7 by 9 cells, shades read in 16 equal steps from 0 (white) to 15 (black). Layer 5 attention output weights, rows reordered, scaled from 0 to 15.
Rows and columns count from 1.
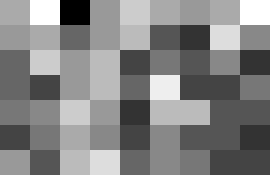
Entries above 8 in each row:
1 3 4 5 3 5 4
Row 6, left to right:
11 8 5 7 11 7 10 10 12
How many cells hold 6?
8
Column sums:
54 44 48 35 59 42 61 56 60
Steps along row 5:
down down up up down same up same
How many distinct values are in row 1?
5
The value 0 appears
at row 1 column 2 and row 1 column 9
